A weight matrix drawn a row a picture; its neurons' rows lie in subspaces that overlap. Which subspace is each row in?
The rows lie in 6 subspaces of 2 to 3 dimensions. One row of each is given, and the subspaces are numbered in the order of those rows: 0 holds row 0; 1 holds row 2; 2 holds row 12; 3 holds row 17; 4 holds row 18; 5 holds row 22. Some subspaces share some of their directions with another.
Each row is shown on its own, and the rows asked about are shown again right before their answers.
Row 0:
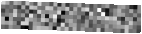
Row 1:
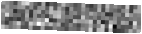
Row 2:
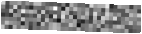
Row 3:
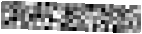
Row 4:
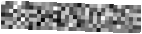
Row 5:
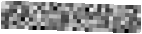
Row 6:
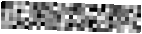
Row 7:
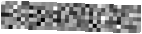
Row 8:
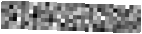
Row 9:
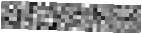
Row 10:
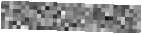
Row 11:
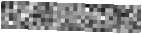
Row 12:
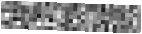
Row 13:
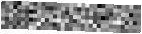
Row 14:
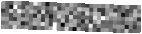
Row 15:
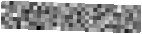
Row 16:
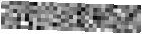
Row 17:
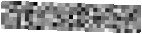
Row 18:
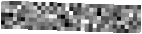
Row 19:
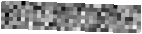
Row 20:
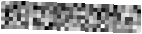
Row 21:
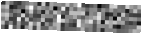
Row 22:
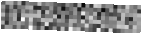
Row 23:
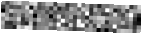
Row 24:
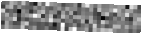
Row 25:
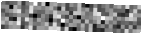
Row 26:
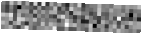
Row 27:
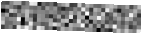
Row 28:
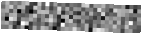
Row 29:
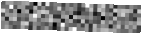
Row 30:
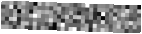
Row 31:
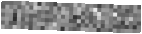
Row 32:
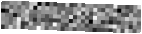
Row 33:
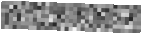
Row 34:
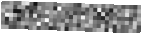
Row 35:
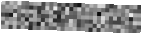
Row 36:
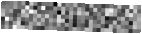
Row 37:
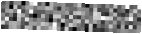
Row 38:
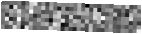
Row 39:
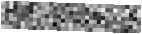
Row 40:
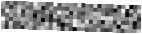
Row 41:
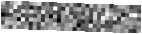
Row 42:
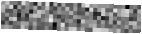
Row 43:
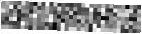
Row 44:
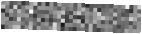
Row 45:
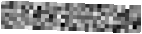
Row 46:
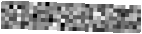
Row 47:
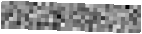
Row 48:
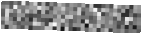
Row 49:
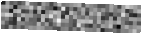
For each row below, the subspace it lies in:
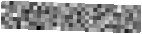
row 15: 3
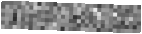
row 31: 5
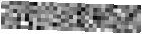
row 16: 3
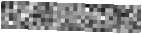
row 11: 4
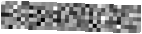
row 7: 1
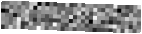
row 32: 3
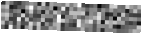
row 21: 1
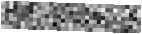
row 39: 4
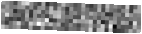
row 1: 2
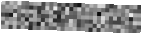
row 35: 1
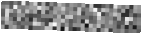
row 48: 5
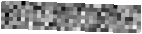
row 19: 5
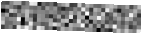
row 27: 3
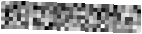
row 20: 5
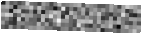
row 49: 1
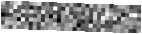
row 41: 1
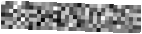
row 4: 1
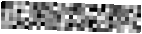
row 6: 4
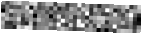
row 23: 3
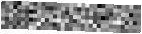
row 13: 1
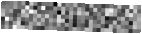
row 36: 0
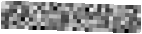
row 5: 4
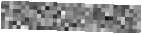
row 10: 0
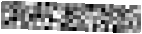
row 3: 2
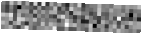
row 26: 4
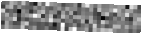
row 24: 0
